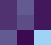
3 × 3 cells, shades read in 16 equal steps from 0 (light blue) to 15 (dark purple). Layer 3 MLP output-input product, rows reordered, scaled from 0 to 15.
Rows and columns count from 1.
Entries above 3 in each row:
3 3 2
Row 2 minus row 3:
3 -5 14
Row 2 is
12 10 14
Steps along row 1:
down up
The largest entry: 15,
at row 3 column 2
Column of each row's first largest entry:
3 3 2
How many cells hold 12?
2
